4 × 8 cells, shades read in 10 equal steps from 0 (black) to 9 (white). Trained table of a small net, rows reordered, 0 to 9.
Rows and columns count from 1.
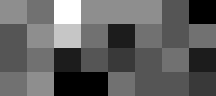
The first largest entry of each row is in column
3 3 2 2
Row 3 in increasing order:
1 1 2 3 3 3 4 4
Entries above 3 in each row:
6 5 2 3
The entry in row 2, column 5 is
1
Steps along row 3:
up down up down up up down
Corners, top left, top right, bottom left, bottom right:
5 0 4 2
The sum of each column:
15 18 17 12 12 15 13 7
